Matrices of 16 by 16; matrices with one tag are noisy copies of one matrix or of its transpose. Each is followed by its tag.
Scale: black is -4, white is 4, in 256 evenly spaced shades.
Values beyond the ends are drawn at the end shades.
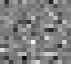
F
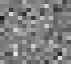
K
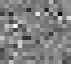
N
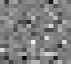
F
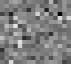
N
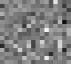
F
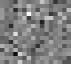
N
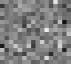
F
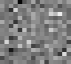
K
